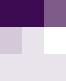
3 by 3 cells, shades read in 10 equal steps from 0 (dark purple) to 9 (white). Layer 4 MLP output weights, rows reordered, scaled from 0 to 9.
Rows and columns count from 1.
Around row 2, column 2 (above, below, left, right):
0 8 7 9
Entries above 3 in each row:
0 3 3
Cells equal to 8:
4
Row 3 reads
8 8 8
